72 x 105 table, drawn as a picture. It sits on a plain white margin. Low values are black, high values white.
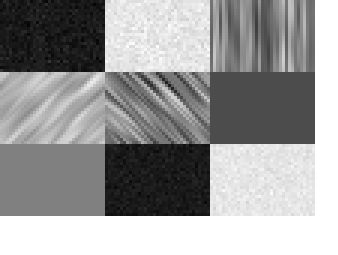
The table splits into 3 rows of 3 panels. Panel 1,1: very low, fine-grained, faint in contrast. Panel 1,2: very high, fine-grained, faint in contrast. Panel 1,3: middling, streaked downward, strong in contrast. Panel 2,1: high, slanting up to the right. Panel 2,2: middling, slanting down to the right, strong in contrast. Panel 2,3: low, flat. Panel 3,1: middling, flat. Panel 3,2: very low, fine-grained, faint in contrast. Panel 3,3: very high, fine-grained, faint in contrast.
